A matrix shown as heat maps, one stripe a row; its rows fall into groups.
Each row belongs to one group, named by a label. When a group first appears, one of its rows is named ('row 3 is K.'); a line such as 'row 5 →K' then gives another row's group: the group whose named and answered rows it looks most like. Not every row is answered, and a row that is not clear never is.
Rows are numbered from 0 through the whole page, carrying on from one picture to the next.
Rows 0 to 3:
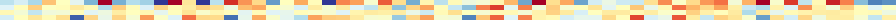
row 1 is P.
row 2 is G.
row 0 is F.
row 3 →P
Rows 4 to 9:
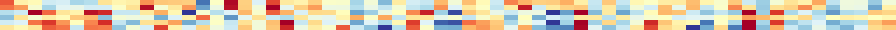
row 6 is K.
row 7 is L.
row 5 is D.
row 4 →D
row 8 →K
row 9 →K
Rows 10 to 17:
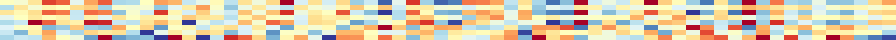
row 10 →K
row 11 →L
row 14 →K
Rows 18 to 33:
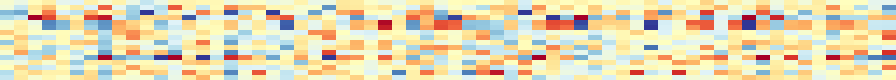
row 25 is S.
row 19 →F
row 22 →G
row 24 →S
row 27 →G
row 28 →S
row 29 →F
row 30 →P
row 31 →S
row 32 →P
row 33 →L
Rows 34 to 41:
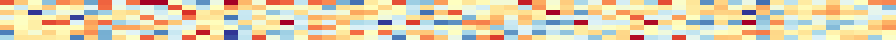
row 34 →D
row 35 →F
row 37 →P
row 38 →K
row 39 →S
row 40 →L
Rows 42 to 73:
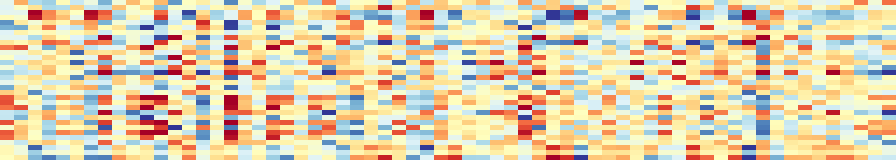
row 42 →S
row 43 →G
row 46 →L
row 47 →L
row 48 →L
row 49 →F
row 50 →K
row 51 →D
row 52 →P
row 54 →P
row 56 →F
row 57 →P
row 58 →G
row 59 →L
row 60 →G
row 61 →D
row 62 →D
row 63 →D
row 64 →F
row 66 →D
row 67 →S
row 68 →D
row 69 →D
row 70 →F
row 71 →G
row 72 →G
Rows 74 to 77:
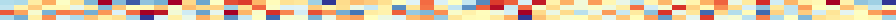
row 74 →F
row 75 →P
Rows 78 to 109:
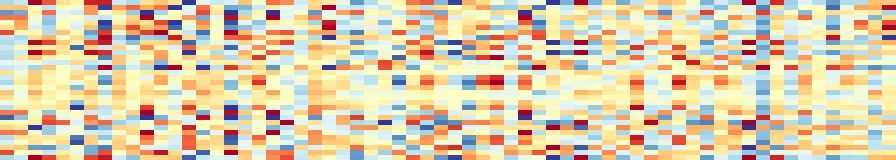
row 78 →K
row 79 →S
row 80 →L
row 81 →D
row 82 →S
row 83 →S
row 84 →D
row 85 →F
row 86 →K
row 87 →P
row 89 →P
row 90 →G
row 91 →F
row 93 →P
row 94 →P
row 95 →P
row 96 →S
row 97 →S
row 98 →P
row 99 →P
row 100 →D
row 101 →L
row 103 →G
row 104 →D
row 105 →P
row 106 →P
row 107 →G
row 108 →D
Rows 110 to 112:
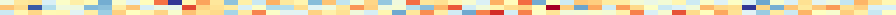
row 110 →S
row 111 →G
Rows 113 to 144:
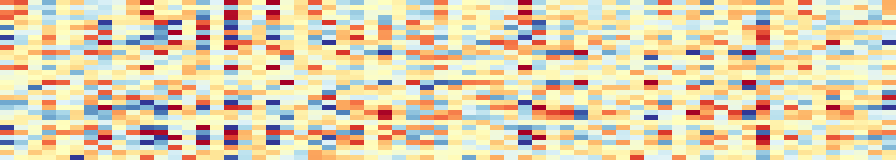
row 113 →D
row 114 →S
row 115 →D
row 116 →D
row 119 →F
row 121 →F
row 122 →D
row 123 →K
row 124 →G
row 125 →L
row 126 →D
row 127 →P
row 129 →K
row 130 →G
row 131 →F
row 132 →S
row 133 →L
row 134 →F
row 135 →G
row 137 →S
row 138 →L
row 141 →L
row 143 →S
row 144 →P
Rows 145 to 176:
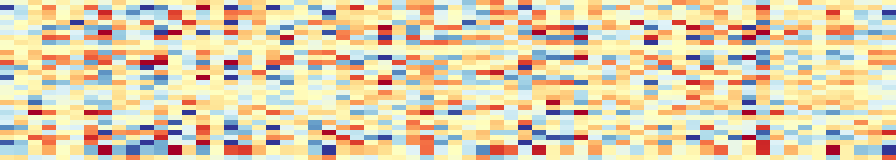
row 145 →P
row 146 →L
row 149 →P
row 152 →K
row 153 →G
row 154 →S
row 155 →S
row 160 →L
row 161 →G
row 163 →G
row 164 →G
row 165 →G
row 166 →P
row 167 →K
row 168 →L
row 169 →S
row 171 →S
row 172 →K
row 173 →L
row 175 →F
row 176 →S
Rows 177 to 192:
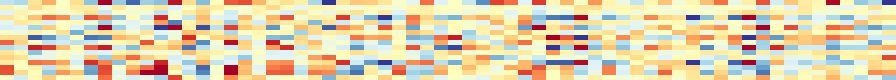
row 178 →S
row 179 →L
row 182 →F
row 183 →P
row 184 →G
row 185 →D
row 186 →K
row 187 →G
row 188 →S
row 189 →K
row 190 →D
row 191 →D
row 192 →F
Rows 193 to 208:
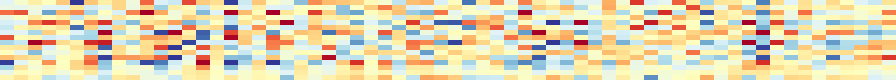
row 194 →G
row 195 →D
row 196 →P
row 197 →K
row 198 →P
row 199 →F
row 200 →D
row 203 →G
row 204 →S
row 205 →L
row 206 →L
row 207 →L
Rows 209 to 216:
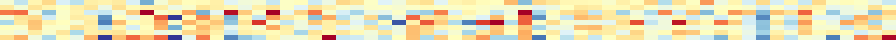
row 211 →D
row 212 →S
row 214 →S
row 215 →P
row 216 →S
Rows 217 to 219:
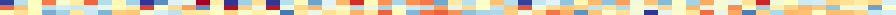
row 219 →G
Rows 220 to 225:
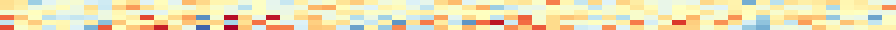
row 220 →G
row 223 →D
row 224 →P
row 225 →D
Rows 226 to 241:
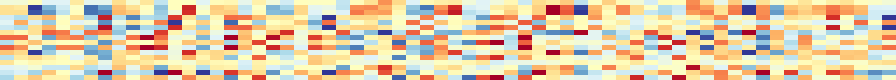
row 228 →G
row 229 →F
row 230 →S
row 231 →F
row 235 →D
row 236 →G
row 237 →P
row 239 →G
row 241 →P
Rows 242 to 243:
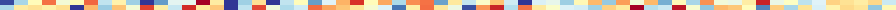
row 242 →L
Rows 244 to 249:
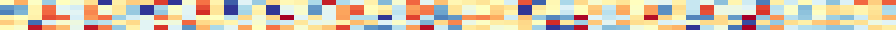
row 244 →S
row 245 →L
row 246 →L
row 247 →K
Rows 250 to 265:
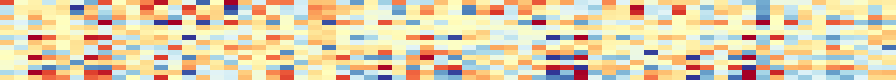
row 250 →D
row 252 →P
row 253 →S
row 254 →F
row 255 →S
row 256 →S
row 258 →S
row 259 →F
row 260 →G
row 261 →K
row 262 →P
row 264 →K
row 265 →K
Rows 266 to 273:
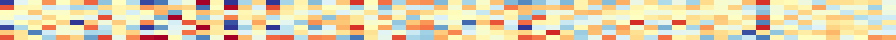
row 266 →L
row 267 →D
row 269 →F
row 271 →L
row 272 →G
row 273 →D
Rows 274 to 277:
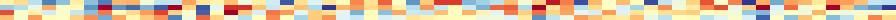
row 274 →G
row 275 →F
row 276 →D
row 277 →S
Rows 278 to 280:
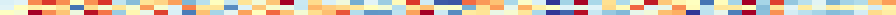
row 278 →K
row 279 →P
